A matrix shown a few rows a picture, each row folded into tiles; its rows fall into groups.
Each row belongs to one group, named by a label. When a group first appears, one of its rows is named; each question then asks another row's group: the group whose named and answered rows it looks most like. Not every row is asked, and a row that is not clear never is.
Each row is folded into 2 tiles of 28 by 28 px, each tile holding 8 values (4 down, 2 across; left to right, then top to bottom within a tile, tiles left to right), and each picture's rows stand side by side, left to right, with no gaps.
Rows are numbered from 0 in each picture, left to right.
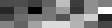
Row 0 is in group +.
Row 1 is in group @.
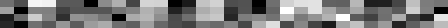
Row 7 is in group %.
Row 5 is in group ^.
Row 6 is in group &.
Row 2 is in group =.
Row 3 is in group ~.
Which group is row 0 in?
=
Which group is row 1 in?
+
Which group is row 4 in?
+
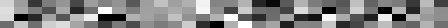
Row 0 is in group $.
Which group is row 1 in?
@
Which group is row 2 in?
=
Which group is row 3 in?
^
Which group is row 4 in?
&
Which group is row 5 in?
%
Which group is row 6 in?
%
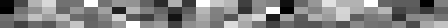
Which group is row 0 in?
~
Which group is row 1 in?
^
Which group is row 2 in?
&
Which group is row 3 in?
=
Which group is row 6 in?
^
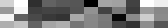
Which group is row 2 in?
=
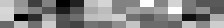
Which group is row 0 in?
$
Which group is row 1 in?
~
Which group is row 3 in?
$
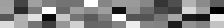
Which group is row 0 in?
@
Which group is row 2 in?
&
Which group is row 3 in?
%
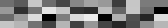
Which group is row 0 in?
@
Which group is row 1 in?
@
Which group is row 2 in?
%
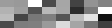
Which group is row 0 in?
^
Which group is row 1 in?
@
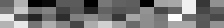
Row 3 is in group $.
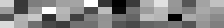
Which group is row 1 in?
^
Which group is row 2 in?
~
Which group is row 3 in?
=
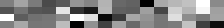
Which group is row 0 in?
&
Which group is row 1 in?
@
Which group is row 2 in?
+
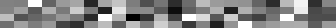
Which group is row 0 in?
^
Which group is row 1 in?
%
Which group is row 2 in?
$
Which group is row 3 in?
~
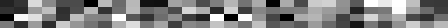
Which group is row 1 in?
+
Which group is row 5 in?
=
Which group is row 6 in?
=
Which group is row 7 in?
$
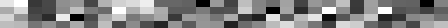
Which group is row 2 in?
^
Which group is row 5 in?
@
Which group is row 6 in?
@
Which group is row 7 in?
+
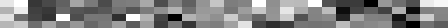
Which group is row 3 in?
=
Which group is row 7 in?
=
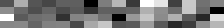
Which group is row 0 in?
&
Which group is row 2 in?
=
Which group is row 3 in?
%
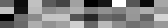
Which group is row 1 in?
&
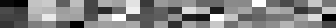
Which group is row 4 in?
^
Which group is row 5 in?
@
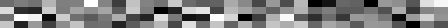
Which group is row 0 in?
@
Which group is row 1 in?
^
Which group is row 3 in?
%
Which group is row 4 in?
$
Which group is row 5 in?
&
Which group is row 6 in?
+
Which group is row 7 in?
=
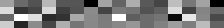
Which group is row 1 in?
+
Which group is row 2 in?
&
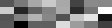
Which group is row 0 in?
=
